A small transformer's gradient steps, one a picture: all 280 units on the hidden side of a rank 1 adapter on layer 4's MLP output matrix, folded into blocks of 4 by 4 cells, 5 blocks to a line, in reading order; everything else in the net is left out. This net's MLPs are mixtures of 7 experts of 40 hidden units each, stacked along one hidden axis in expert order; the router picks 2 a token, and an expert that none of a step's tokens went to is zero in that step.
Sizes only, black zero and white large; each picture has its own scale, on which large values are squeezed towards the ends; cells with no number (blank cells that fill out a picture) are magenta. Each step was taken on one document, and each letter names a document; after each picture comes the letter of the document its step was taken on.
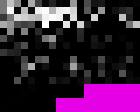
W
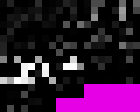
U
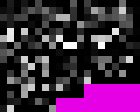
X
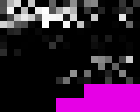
W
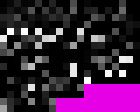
X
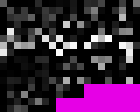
U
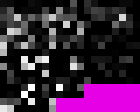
X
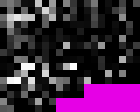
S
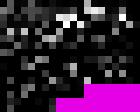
X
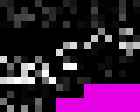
S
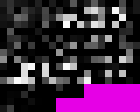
S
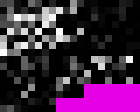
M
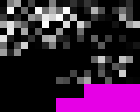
W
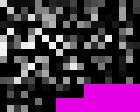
U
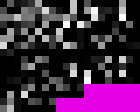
X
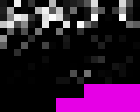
W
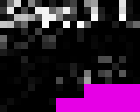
W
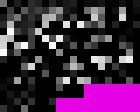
M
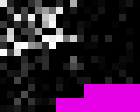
M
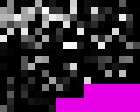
X
